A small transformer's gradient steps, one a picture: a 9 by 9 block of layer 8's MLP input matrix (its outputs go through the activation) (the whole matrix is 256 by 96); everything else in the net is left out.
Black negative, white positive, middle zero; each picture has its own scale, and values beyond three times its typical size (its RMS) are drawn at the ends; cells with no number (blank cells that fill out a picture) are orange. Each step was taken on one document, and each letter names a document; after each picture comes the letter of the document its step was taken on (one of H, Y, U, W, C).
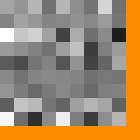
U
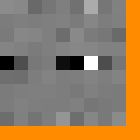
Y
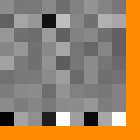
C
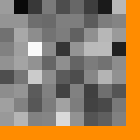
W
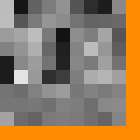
U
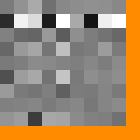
C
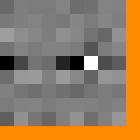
Y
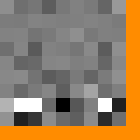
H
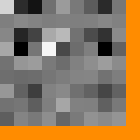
H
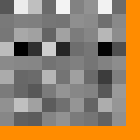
H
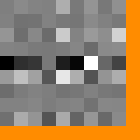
Y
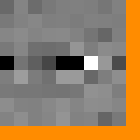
Y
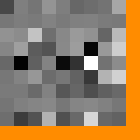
Y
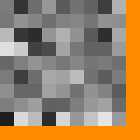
H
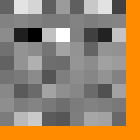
H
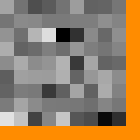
W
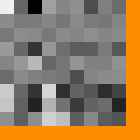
W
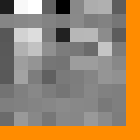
U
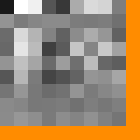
U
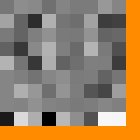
C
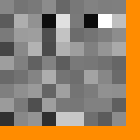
C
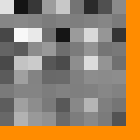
U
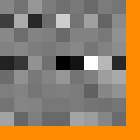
Y
